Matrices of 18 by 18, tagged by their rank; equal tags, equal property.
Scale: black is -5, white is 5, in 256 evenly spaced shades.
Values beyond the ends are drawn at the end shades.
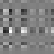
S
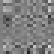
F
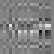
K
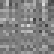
F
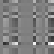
S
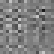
F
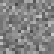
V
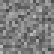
V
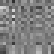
K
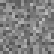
V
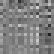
K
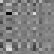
K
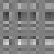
S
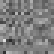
F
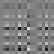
S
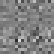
F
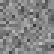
V
